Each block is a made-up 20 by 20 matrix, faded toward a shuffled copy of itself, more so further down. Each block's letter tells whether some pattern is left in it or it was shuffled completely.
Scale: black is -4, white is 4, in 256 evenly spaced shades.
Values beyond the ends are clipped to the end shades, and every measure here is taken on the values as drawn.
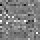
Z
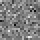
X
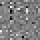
Z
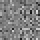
Z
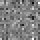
Z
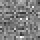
Z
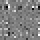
Z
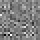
Z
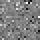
X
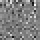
Z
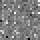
X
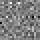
Z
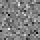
X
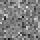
X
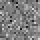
X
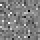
X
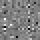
Z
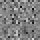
Z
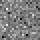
X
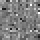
Z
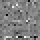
Z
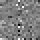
Z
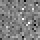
X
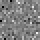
X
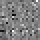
Z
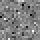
X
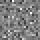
X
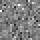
X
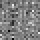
Z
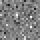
X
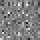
Z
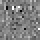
Z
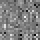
Z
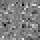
Z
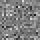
Z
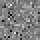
X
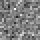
X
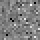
X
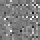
Z
